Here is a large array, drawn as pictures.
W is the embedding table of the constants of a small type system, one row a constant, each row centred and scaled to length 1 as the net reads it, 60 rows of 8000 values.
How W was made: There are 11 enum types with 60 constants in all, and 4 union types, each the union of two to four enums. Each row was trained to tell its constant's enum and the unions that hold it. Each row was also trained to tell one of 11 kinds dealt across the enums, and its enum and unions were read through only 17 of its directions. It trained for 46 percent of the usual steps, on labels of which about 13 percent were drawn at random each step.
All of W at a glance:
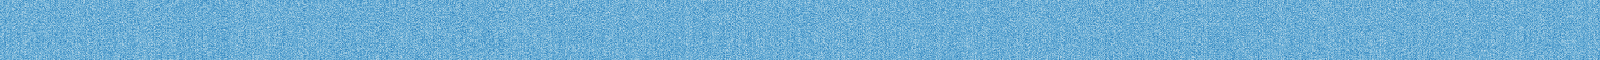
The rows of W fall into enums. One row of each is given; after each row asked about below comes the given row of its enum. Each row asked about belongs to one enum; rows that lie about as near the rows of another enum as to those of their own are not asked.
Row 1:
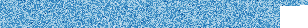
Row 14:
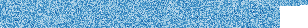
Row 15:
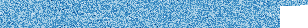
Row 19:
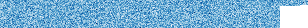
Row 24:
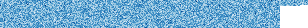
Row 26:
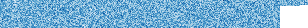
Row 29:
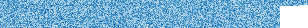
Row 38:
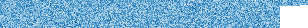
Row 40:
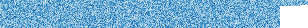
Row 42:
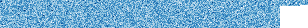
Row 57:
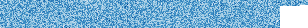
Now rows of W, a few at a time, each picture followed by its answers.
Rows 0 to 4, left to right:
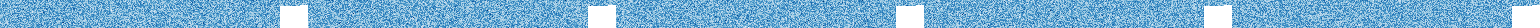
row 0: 24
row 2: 24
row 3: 1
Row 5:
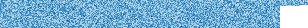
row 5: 26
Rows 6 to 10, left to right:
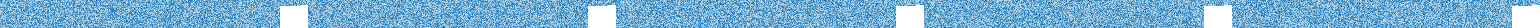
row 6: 40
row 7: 29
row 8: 57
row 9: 26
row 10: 57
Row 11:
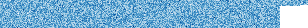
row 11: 29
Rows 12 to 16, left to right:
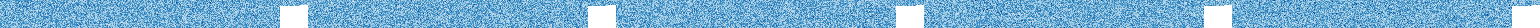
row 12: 19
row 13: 40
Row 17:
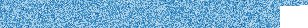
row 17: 1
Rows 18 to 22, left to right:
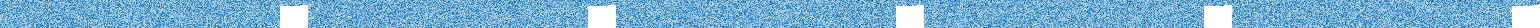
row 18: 24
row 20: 24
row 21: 14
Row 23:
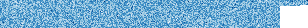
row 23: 24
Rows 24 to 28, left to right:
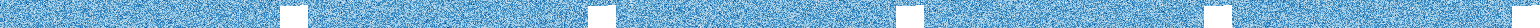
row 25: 29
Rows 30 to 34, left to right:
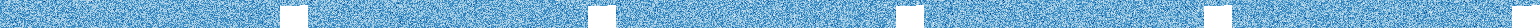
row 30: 26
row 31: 26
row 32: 14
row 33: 40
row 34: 57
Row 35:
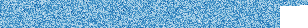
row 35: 1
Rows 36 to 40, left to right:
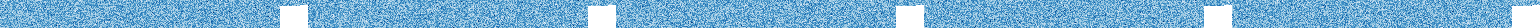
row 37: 57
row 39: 40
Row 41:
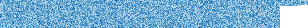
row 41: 40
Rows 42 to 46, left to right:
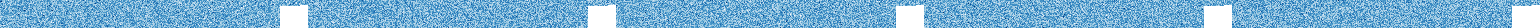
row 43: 19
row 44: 14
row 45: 14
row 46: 38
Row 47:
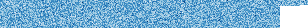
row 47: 19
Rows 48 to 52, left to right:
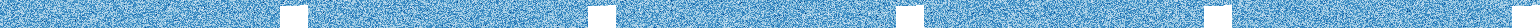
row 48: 29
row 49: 40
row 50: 15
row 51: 19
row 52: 26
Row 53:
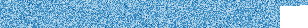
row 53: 26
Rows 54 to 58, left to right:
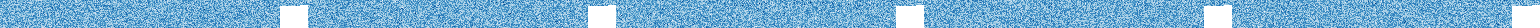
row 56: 57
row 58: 24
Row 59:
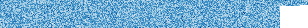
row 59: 1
